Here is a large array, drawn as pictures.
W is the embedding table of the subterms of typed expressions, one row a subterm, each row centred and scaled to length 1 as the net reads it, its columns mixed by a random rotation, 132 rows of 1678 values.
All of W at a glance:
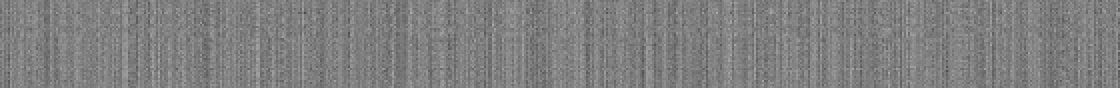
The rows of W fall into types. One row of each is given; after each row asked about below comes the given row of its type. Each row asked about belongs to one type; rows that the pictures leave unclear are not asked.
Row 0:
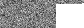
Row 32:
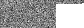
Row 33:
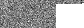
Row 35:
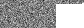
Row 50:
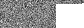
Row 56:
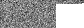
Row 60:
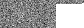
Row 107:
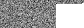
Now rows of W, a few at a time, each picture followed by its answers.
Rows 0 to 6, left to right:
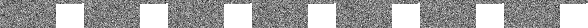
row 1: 33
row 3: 33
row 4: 107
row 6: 50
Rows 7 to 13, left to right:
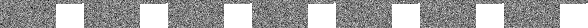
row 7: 33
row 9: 0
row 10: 33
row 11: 50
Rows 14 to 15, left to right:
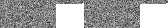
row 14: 107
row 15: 50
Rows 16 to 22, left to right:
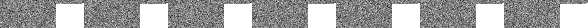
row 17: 33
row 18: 60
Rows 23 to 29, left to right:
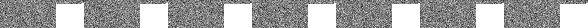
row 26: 33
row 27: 0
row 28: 32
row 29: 35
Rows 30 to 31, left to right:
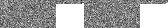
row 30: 33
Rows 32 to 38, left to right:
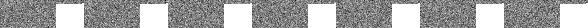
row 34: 0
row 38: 56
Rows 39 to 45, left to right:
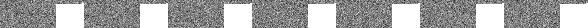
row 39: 35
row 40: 0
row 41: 32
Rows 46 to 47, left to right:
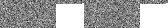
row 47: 56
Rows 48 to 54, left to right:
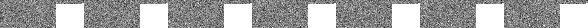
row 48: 32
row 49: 107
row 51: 32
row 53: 33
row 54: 35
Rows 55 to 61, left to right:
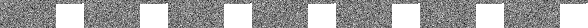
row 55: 33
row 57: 60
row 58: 56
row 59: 0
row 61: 56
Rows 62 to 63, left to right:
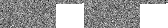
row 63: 33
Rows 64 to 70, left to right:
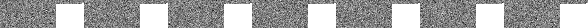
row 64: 35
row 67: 33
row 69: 60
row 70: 107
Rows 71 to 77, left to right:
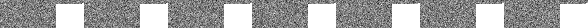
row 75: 56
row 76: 35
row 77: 107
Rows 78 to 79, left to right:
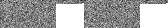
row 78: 56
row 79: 50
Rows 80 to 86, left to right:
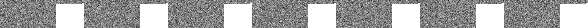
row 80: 0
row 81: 50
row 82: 35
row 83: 33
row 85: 60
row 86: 107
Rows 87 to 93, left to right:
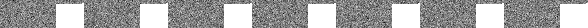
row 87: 35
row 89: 50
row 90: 0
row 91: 107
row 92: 0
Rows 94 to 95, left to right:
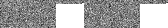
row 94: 32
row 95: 0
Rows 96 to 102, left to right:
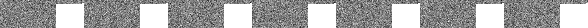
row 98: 60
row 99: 32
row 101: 33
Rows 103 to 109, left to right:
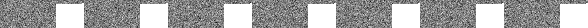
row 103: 56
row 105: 107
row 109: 0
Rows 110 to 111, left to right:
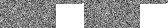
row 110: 50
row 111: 60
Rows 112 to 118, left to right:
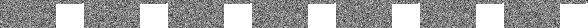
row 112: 50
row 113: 107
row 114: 0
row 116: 35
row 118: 56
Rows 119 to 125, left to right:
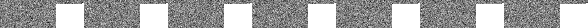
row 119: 107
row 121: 56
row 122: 0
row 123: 107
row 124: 0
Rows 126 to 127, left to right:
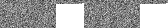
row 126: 56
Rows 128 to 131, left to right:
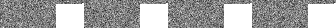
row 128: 50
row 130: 50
